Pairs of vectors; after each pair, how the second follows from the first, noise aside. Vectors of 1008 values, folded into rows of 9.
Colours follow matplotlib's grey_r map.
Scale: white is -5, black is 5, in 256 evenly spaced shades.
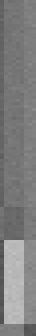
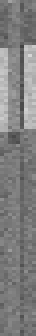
wrapped around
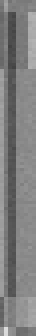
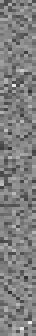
shuffled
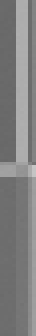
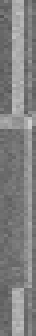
wrapped around
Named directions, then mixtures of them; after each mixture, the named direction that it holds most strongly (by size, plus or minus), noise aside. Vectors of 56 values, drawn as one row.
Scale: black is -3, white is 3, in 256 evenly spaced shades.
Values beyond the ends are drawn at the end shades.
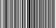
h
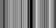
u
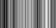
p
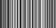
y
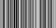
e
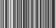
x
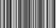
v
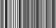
e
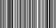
y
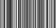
v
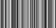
v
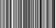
v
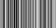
e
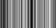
u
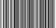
h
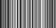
y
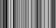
p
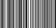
h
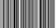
e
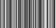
v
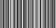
x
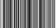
h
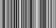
e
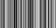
e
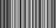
y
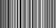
y
